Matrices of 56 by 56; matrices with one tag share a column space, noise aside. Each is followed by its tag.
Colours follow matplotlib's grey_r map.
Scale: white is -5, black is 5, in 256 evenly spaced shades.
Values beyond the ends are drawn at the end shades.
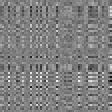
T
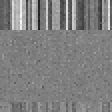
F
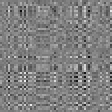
T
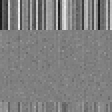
F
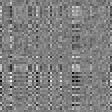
T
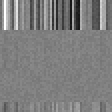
F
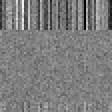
F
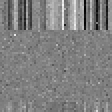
F
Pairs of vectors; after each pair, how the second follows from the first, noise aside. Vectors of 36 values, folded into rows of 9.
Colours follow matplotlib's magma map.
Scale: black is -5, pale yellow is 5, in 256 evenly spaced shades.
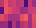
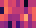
scaled up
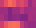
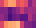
scaled up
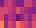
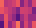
sign-scrambled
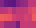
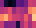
scaled up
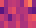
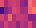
sign-scrambled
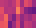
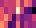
scaled up
